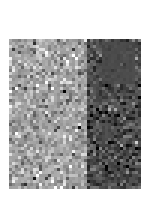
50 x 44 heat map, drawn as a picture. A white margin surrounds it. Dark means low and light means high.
Calmest part: top right. Odd patch: calmer, in the top right. Seam: vertical, 60% of the way across, the left part higher.
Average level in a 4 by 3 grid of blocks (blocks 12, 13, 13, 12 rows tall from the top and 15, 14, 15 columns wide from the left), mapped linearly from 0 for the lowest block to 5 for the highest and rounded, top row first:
5 4 0 | 5 4 0 | 5 4 0 | 5 4 0
